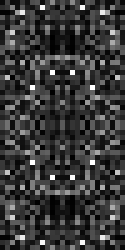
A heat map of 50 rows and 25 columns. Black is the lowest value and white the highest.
No regular stripes run through it. The centre is the smoothest part. The texture is fine-grained noise. There is no overall slope. The values are skewed, with a long tail toward high values. It mirrors both left to right and top to bottom. No seam splits the table.
